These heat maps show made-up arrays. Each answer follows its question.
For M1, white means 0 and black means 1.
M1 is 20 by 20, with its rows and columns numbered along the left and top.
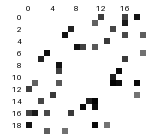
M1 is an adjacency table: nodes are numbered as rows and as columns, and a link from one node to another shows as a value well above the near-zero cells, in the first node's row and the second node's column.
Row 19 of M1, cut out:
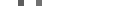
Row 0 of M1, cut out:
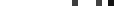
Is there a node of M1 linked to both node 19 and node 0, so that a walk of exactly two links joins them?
no
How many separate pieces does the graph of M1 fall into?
2
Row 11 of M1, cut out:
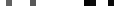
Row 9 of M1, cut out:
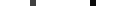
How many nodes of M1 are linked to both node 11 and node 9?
2
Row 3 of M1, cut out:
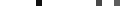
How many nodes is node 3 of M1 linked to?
3
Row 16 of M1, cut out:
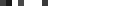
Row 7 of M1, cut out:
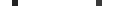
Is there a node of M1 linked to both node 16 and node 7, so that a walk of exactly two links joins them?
no
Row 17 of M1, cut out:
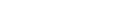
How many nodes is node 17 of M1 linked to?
0
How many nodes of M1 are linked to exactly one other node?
4
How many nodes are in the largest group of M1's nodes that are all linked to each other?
3
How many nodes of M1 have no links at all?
1
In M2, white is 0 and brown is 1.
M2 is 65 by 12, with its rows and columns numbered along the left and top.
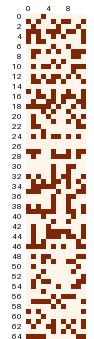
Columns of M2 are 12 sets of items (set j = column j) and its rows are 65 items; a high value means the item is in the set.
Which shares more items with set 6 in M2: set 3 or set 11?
set 11
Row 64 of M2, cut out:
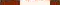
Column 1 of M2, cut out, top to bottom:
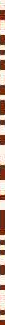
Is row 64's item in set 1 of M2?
yes
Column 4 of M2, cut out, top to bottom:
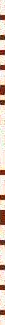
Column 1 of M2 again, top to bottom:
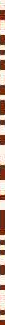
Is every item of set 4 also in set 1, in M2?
yes
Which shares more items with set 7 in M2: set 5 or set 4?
set 5
